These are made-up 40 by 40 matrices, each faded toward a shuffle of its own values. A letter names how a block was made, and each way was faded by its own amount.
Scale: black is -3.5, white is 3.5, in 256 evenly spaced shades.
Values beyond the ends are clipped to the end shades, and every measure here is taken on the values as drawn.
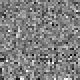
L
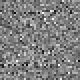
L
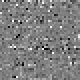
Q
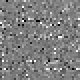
Q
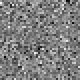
L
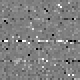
Q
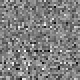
L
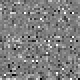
Q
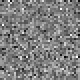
L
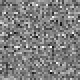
L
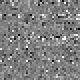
Q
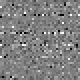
Q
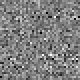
L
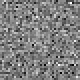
L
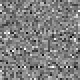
L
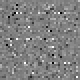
Q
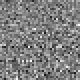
L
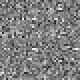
L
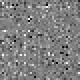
Q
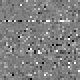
Q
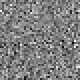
L
